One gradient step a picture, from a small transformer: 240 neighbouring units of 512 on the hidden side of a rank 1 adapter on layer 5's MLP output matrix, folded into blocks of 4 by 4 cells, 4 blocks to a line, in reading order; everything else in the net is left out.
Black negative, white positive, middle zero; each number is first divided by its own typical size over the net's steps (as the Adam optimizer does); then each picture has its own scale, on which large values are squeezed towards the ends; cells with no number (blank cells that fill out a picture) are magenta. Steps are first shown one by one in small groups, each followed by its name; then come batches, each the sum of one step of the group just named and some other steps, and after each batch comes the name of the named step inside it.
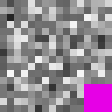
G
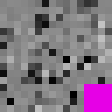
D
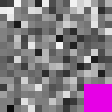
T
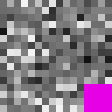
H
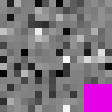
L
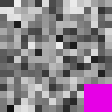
T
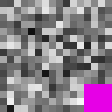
T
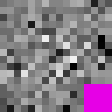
G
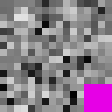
D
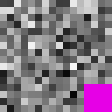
T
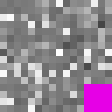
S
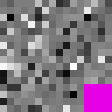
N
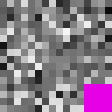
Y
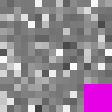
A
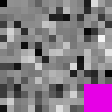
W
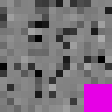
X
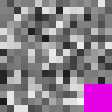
Y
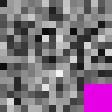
W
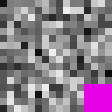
W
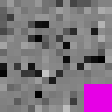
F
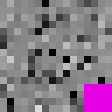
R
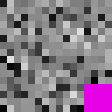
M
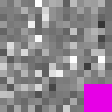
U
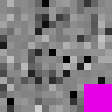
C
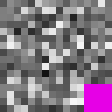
M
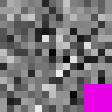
R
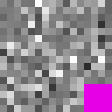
U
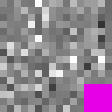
U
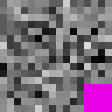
F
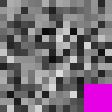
M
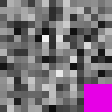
M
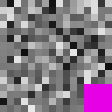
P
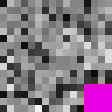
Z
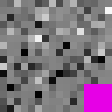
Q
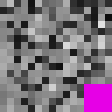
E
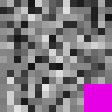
E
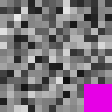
E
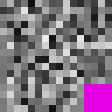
E
